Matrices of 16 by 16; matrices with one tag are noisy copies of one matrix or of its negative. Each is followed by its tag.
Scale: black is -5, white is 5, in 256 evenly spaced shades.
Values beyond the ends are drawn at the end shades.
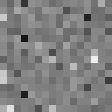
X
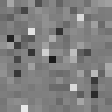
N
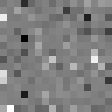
X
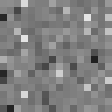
X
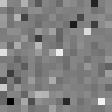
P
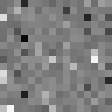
X
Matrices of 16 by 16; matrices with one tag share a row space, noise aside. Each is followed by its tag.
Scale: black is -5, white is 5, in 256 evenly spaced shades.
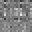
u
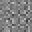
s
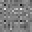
u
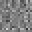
s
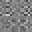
s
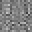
s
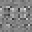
s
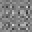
s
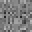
u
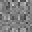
s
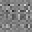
s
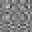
s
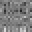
u
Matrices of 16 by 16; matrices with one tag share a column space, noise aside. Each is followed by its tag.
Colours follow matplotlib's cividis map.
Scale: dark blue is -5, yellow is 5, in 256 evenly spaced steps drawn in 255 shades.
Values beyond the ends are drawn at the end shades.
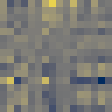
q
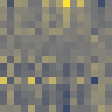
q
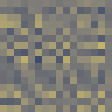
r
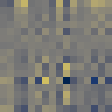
q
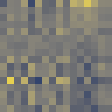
q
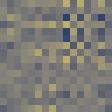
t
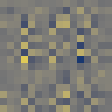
r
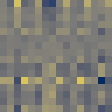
q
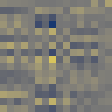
r
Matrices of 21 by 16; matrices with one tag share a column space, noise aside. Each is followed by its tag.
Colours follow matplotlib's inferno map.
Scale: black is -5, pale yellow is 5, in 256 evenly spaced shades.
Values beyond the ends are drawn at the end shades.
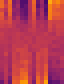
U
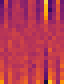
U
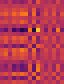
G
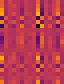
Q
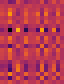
G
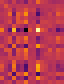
G
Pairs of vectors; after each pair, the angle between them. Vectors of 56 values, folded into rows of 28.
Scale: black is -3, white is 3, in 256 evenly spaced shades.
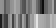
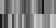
nearly parallel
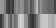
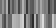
partly aligned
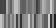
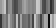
nearly opposite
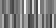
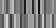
nearly opposite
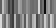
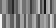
nearly parallel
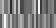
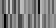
nearly opposite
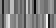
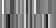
nearly opposite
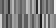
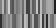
nearly opposite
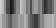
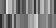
partly opposed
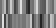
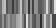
partly aligned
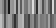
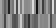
nearly parallel
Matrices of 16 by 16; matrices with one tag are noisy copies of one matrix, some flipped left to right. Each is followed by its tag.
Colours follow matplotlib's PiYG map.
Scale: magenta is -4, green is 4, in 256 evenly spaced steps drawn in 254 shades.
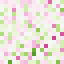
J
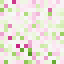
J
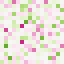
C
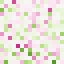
J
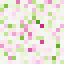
C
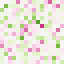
C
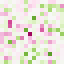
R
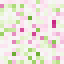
R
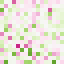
J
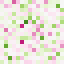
C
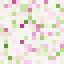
C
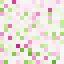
J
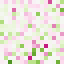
J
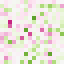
R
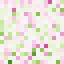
J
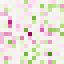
R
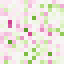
R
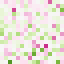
J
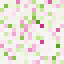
C
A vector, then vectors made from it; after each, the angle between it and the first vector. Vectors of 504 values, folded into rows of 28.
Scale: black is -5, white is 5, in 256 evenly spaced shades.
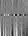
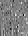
partly opposed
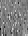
partly opposed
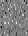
orthogonal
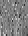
partly aligned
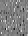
orthogonal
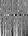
nearly parallel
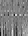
nearly opposite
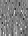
partly aligned
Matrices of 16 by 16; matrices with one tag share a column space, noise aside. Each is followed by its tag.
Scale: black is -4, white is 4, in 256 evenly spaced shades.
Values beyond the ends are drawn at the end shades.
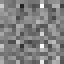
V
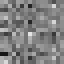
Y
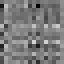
V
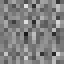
Y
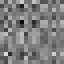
Y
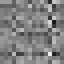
Y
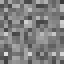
Y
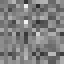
Y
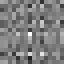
Y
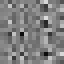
Y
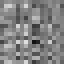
V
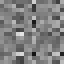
Y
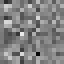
Y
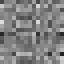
Y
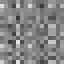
V
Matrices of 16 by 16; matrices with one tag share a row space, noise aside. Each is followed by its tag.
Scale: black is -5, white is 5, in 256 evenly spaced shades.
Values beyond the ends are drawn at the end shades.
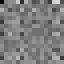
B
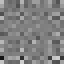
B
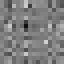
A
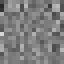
B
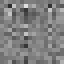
A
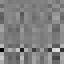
B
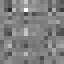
A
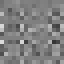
B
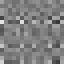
B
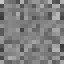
B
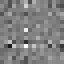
A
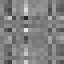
A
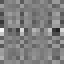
B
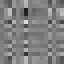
A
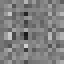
A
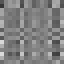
B
